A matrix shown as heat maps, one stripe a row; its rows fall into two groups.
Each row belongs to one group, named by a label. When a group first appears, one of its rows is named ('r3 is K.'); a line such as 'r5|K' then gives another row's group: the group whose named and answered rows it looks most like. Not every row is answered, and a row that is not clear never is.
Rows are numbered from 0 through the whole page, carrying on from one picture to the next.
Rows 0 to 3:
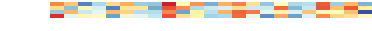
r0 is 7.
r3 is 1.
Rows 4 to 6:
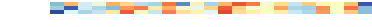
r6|7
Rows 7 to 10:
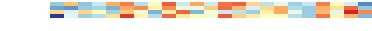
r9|1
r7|7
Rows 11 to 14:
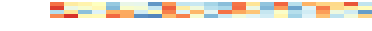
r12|1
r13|7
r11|1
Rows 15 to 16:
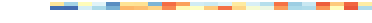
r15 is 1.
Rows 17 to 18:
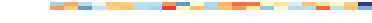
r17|7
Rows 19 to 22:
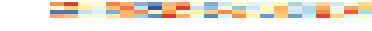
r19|1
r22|1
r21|7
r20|1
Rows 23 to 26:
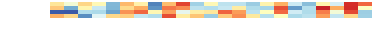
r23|1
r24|1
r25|7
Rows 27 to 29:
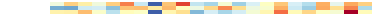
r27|1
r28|7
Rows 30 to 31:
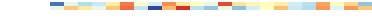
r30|7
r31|1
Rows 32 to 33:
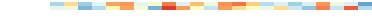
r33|7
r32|7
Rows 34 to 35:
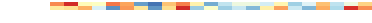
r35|1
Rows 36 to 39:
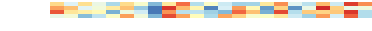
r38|1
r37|1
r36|1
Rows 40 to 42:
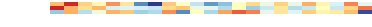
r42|7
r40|1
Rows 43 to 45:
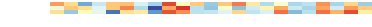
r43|7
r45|1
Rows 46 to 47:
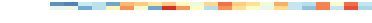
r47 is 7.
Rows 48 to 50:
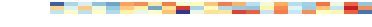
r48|7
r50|7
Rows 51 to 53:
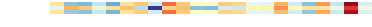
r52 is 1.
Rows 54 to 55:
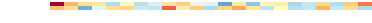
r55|7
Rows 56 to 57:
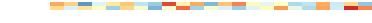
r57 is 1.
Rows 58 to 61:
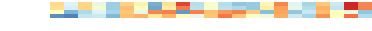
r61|7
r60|7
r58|1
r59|1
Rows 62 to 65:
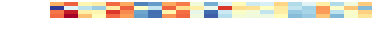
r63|7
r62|1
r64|1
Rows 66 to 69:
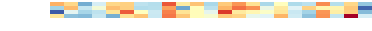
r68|7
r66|7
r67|7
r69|7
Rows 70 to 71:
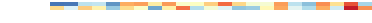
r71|1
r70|7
